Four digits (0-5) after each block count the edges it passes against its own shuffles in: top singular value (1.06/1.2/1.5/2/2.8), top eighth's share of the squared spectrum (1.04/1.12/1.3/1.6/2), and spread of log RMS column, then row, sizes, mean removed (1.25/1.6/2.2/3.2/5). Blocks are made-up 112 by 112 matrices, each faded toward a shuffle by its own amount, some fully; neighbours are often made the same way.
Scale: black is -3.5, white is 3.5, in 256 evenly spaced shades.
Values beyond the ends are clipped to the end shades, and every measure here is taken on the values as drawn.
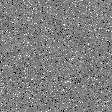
0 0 0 0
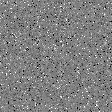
0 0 0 0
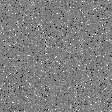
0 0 0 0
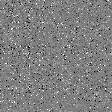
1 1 1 1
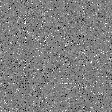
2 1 1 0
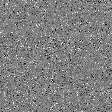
1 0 0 0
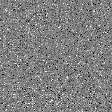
3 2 0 1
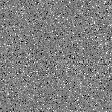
3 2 0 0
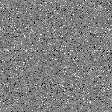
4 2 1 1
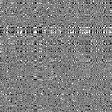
5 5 3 4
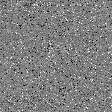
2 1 0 0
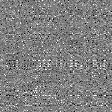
4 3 2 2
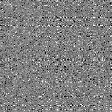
4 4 2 3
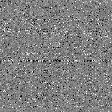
4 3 0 2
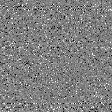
4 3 1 2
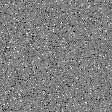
0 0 0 0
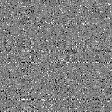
4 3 1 2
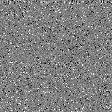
3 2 0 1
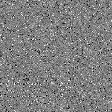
4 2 0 1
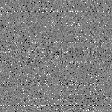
4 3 1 2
